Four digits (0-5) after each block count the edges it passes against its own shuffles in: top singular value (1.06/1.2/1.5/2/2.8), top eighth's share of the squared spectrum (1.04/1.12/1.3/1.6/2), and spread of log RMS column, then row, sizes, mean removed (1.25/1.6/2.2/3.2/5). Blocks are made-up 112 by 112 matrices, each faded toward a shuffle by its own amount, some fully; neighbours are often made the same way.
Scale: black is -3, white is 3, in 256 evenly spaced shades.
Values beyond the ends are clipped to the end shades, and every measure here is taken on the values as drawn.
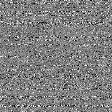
1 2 0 4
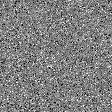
0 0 0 1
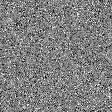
0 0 0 0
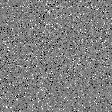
2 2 0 1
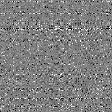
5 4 2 3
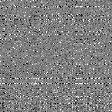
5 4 1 3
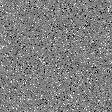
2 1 0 0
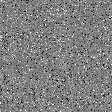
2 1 0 0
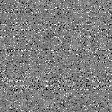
4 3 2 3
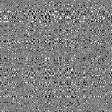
5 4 2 4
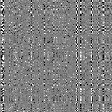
5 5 4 3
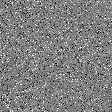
2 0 0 0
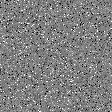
0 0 0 0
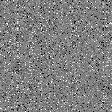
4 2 2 0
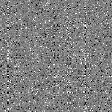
4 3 2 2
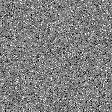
1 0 0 0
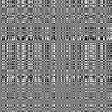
5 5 5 5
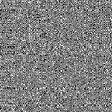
4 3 2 2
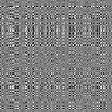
5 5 5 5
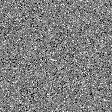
2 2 0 0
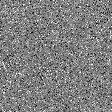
2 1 0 0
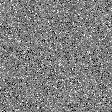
2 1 0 0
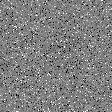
0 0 0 0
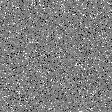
0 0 0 0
